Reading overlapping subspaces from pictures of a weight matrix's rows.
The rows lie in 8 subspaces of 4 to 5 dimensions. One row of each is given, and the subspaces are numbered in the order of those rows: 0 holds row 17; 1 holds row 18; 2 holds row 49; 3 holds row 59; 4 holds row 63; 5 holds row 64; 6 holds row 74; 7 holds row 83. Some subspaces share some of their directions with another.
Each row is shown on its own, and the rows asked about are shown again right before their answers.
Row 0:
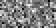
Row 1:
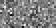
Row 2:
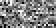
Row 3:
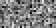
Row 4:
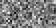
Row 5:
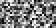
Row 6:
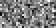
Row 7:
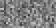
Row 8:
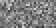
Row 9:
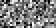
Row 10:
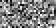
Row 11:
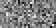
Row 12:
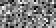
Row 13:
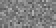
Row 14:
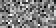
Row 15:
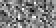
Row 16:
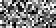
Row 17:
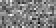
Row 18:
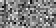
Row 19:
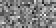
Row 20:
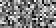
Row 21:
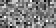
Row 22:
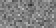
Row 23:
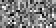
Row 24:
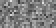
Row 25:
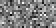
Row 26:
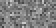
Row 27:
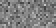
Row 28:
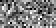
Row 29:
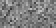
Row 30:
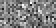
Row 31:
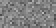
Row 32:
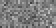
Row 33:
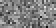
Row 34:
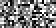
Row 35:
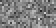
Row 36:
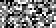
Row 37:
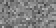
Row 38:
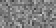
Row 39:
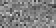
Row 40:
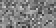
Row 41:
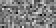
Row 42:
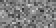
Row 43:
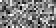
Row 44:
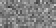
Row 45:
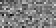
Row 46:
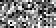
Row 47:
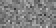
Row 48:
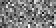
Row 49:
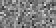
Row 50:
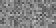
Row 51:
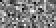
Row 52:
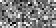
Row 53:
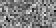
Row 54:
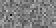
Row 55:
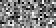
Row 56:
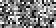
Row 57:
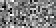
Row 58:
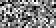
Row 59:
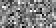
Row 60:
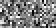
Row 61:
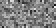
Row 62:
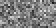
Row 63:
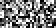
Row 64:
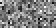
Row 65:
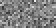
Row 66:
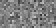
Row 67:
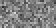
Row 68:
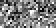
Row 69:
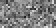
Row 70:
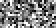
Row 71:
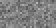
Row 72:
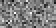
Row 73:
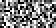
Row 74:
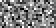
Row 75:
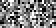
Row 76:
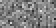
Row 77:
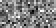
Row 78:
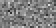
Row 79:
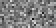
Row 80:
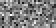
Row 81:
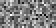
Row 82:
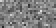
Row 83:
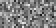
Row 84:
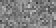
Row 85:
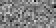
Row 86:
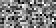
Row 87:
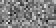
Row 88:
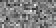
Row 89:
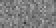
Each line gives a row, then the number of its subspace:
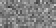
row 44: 4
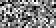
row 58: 5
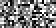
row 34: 1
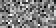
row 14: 0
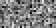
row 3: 4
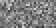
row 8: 7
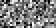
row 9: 6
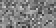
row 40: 2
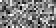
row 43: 0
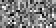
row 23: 3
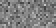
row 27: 2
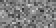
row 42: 6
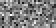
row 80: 5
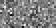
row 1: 1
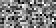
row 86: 1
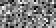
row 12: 5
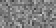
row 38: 6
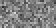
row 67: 0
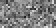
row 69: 4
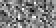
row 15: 6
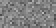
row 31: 2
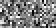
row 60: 2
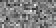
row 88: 3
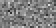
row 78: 1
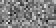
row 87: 0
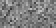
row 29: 6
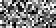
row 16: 2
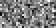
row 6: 7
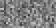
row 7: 1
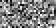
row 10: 0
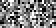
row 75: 3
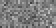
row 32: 2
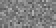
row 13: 2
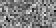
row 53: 3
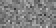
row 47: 4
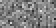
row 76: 1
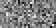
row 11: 2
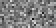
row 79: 2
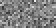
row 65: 5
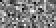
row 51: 6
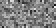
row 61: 4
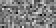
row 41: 4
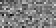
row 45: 5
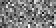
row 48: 2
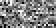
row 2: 0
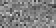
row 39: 5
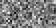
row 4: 0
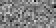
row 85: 5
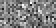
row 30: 1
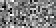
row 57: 1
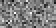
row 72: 0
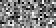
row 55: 3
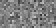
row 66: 3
